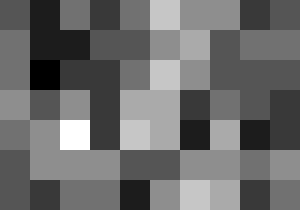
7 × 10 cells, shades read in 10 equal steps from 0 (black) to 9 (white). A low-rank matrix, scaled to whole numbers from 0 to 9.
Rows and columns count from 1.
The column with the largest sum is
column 6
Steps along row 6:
up same same down same up same down up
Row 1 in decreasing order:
7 5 5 4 4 3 3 2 2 1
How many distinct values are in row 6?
3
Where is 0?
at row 3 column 2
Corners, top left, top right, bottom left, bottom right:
3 3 3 4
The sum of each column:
26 17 30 20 28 39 31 32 19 23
